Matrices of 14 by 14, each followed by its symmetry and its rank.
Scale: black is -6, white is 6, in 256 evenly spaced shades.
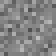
symmetric, full rank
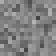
neither, full rank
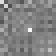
symmetric, rank three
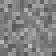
neither, full rank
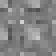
symmetric, rank three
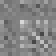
symmetric, rank three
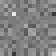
symmetric, rank three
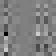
neither, rank two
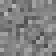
symmetric, full rank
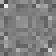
symmetric, rank three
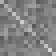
symmetric, full rank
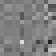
neither, rank two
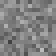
neither, full rank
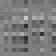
neither, rank two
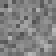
symmetric, full rank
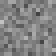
neither, full rank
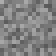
neither, full rank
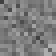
symmetric, full rank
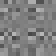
neither, rank two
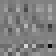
neither, rank two
